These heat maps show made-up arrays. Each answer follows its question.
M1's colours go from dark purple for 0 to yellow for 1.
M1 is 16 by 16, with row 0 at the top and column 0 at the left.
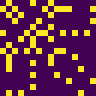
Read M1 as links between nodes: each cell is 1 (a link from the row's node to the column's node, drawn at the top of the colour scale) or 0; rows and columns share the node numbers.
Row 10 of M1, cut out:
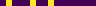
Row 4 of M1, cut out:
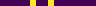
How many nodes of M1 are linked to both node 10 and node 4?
2
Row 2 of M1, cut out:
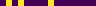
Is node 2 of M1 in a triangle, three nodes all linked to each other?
no
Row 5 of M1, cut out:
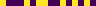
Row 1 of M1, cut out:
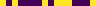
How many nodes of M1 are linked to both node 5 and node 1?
3
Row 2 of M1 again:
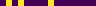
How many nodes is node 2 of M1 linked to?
3
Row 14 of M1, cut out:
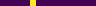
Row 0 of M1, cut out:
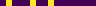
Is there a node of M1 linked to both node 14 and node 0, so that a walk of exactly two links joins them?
yes
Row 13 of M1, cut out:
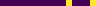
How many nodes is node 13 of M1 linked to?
2
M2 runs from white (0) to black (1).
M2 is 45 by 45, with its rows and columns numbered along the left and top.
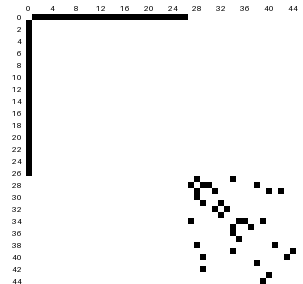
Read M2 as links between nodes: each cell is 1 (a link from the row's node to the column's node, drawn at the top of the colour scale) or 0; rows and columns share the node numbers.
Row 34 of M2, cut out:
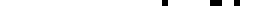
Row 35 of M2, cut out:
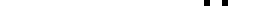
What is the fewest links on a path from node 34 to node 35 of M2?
1
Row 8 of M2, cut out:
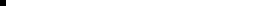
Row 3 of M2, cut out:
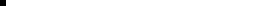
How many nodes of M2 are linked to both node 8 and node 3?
1
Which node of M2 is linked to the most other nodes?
node 0
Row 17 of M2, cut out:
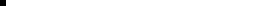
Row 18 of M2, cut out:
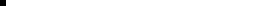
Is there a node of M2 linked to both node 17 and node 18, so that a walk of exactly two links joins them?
yes
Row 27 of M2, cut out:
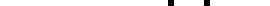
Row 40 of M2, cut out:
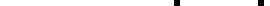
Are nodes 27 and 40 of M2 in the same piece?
yes
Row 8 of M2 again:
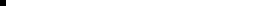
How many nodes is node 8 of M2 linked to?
1
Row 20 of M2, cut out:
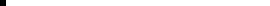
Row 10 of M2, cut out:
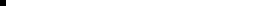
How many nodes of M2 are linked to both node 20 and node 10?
1
